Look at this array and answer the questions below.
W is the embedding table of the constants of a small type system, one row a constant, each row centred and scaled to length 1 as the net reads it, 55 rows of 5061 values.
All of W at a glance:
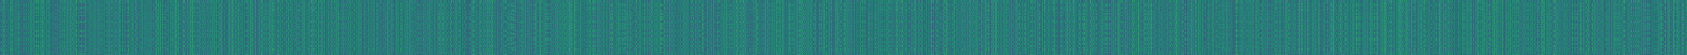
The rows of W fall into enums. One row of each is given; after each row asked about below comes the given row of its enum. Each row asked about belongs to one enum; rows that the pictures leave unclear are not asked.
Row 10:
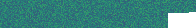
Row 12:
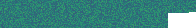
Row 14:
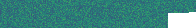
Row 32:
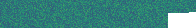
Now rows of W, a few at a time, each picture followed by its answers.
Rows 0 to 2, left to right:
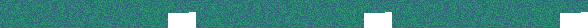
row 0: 12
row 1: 12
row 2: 12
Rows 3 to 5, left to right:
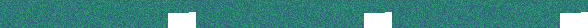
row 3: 10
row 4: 32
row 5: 14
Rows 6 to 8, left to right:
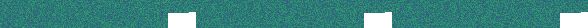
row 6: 10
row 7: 12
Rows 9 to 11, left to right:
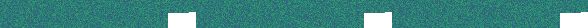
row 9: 10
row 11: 14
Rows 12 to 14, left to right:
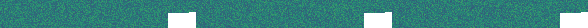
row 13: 32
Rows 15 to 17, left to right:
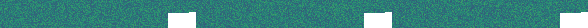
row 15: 12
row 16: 32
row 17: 14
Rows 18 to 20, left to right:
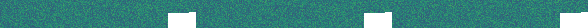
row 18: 32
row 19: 14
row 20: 10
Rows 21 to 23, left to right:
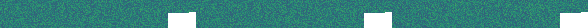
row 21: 12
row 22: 12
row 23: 32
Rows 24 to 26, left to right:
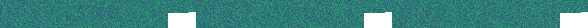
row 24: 14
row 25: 32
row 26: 10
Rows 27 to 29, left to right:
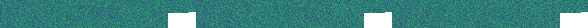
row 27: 14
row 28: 32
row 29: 10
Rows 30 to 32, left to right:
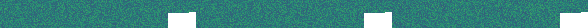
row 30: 12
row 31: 12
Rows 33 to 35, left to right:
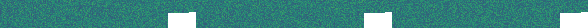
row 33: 14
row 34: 10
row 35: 12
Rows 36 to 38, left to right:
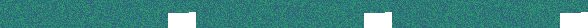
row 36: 12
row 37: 14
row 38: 32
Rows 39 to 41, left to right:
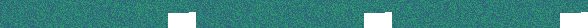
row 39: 32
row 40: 32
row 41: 12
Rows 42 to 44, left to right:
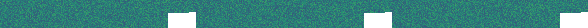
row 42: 10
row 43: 14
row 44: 32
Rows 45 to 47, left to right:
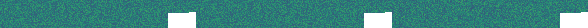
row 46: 12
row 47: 14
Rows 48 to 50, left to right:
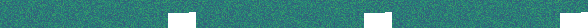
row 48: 10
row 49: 10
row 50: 10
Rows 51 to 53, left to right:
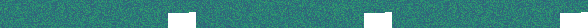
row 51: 12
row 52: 32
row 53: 12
